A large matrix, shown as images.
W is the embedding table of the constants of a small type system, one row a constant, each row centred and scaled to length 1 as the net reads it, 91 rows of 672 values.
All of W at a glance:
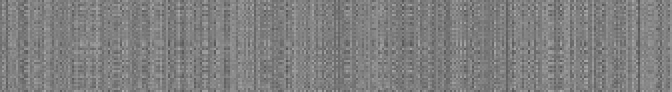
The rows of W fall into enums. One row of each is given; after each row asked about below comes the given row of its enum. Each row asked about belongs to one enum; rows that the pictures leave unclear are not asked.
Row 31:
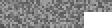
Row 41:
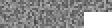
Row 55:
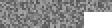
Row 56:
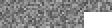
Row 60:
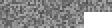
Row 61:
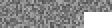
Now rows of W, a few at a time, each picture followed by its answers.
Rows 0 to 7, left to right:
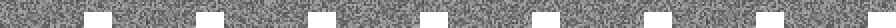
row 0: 55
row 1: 41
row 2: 31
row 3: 60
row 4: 61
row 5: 61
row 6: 41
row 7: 55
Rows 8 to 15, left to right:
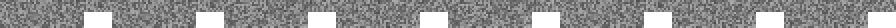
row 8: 55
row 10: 60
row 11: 61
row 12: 60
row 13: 55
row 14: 61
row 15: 61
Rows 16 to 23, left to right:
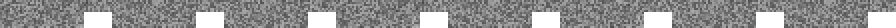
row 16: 60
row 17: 31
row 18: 55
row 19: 60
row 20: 31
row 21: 61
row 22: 55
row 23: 31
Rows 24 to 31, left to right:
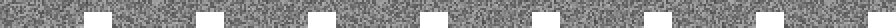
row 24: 60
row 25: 31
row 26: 61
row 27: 31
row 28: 41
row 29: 41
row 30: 61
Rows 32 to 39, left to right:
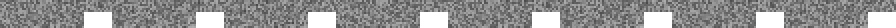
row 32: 55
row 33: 60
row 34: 61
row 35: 31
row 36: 55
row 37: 60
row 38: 55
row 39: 61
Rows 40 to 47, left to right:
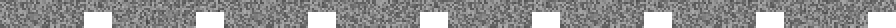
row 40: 55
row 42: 55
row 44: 55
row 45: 55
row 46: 55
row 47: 61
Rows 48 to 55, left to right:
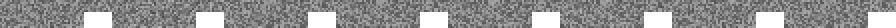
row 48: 61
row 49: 56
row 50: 55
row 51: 31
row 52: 31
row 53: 31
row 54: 61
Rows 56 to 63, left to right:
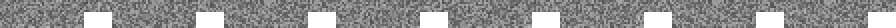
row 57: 55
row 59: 41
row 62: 31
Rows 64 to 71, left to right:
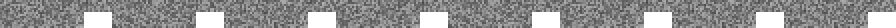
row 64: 60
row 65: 31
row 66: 61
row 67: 60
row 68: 31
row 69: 60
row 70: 61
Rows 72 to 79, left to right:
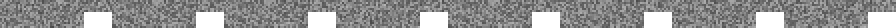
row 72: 61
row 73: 31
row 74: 31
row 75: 41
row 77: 55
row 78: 61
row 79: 60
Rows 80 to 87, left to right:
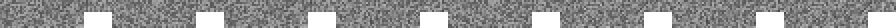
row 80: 60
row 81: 31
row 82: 60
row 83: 41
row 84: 31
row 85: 56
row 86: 41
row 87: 56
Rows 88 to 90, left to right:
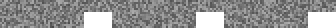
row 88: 61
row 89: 55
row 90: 31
